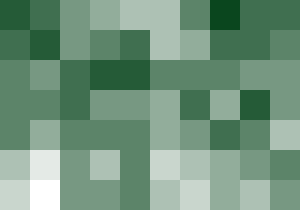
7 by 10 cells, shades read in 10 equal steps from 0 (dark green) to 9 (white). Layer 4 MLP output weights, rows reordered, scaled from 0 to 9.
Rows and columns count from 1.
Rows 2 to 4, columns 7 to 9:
5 2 2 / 3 3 4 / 2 5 1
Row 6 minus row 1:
5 6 0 1 -3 1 3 5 2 1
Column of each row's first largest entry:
5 6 2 6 10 2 2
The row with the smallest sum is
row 3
